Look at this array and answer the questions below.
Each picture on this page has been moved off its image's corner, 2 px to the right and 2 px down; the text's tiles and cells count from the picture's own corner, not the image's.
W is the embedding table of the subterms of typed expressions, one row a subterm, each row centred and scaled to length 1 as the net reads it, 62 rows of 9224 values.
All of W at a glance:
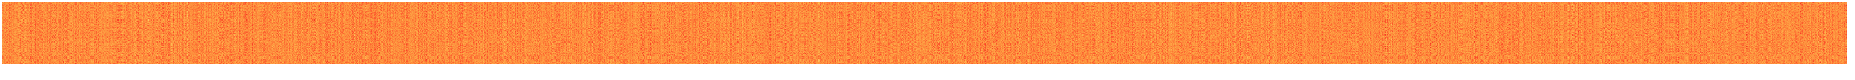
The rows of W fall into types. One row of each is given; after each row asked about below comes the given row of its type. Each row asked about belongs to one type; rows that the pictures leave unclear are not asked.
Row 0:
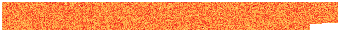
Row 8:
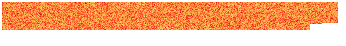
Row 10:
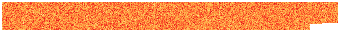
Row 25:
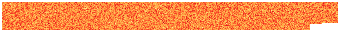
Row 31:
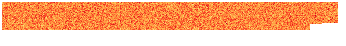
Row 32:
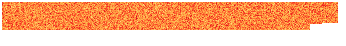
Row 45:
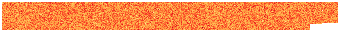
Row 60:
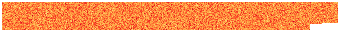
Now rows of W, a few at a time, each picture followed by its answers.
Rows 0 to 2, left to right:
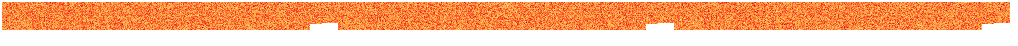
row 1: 31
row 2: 0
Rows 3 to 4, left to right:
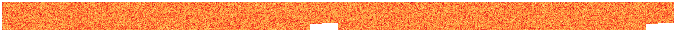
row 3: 8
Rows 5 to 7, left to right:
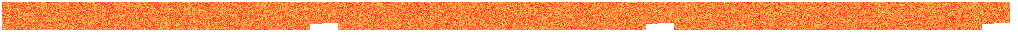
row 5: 8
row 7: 45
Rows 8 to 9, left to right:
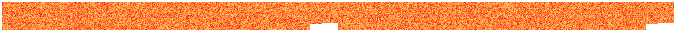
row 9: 31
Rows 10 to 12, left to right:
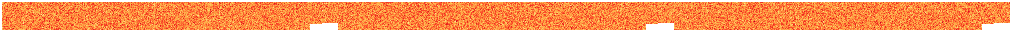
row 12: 25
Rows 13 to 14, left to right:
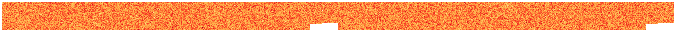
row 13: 45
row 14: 31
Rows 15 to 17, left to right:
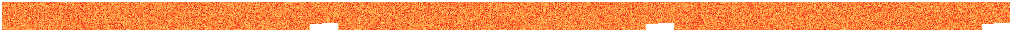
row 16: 10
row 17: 25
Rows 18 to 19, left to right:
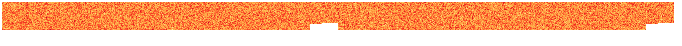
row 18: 25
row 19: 32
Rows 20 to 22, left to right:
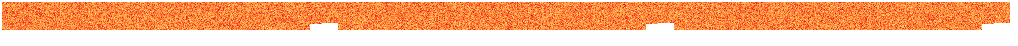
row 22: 60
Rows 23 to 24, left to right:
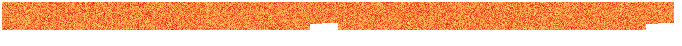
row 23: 45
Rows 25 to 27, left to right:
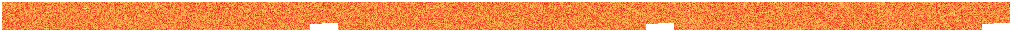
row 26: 60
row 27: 45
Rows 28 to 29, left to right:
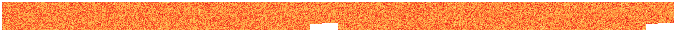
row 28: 8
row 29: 8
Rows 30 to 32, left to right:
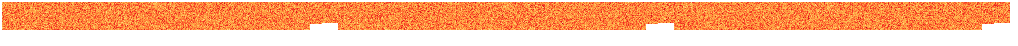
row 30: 25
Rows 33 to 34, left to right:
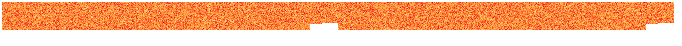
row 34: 60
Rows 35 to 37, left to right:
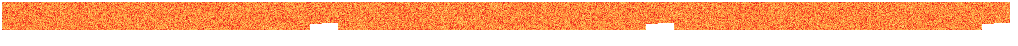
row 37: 60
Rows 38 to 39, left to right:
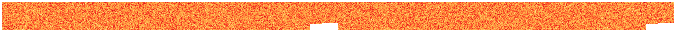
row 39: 60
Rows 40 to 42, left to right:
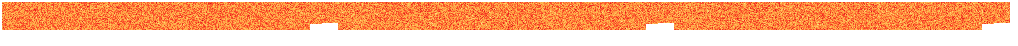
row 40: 60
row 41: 45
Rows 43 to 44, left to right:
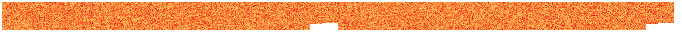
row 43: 0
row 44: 32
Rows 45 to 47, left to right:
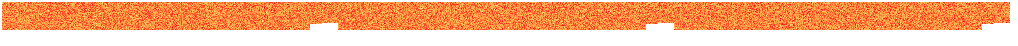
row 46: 25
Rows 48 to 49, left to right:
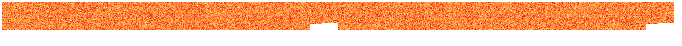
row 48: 45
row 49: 31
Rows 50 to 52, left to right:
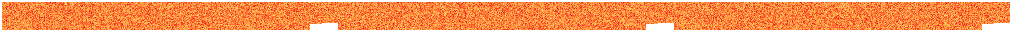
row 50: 0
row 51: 45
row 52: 31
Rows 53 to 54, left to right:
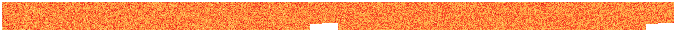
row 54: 8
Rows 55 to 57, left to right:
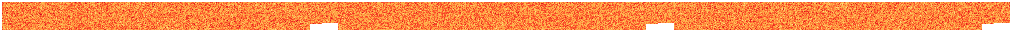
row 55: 8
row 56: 8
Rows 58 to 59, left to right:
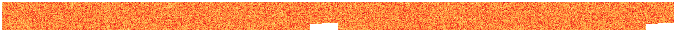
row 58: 0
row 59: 0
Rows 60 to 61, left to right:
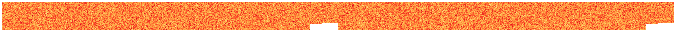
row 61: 0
